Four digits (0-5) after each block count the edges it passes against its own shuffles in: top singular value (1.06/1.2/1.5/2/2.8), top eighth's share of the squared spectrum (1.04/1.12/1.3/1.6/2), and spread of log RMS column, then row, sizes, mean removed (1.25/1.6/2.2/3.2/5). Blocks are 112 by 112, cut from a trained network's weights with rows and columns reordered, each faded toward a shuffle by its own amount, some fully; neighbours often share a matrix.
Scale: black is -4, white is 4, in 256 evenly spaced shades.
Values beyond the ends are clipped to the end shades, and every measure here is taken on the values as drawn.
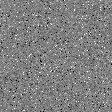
0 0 0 0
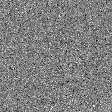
1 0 0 0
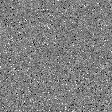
1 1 0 1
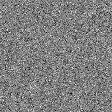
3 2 0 2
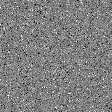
0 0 0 0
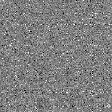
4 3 2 2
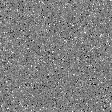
1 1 0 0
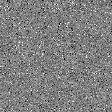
2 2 1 1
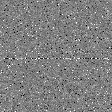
3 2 0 1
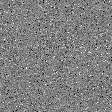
1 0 0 0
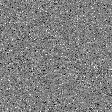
2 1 0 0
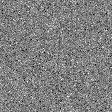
0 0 0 0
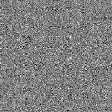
3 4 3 2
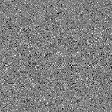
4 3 1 2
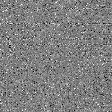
3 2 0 2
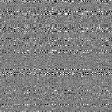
4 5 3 4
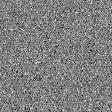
3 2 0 1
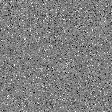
2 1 0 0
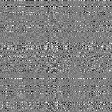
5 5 2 4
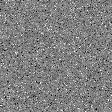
0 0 0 0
